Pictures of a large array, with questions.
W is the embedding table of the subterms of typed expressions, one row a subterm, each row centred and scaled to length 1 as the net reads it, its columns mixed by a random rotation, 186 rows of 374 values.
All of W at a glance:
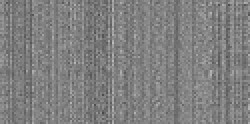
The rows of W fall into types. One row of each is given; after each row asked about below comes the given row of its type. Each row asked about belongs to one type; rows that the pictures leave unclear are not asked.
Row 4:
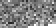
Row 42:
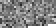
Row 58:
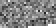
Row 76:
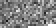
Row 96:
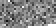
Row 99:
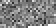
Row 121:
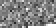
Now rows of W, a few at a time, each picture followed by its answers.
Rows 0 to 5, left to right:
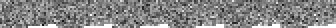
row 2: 4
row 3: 96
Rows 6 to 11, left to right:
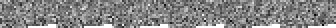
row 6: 42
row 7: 42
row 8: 42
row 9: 4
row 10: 76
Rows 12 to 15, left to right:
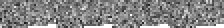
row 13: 42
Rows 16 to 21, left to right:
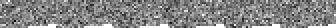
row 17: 4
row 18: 96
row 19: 76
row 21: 99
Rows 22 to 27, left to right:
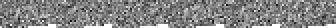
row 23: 4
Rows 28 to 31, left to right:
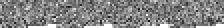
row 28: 42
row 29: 4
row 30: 4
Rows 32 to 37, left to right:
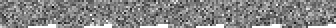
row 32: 58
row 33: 4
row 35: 99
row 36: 58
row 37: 121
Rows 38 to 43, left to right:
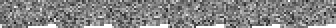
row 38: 121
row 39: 96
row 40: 96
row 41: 42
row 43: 96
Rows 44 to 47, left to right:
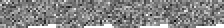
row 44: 99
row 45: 4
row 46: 96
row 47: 76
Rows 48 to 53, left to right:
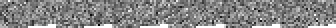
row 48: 58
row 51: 4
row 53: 4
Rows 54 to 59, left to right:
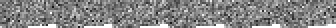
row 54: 99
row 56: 76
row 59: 96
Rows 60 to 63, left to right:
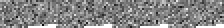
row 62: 76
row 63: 4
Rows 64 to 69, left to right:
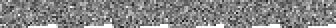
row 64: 4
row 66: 42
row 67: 4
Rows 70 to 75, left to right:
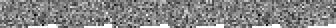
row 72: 76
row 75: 96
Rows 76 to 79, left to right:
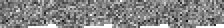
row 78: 58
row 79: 99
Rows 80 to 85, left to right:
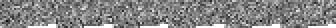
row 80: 96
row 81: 42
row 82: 121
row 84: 58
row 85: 76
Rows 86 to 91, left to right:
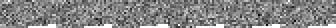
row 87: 99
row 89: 42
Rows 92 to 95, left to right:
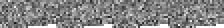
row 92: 58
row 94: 42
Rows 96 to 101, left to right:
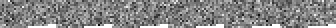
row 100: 99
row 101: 76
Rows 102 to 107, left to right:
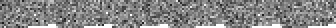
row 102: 76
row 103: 99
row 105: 96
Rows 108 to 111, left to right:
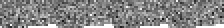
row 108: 42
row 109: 96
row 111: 96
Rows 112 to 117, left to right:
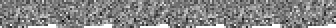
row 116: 42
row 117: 76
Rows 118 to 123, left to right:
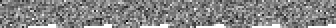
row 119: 58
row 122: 96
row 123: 58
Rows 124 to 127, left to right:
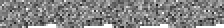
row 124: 121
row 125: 58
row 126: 76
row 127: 58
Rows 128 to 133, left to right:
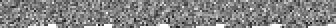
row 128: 4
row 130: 76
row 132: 121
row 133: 121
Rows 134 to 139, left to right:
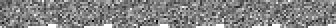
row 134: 76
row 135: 58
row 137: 96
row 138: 4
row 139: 58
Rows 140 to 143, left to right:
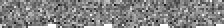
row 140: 121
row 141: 76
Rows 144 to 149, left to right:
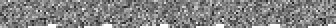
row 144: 58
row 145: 121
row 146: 4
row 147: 76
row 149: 99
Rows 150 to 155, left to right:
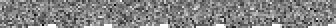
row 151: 96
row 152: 96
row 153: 42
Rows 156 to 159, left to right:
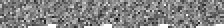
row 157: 76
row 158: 58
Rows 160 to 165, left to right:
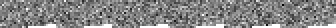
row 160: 121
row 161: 96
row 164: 99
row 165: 96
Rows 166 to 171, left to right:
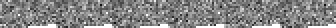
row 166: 4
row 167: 76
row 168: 76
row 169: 99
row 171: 76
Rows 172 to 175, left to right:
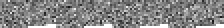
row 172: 96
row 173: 4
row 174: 96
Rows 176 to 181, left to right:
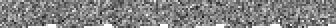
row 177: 76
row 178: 76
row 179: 96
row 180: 121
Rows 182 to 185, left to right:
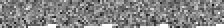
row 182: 42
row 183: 96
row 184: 121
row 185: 76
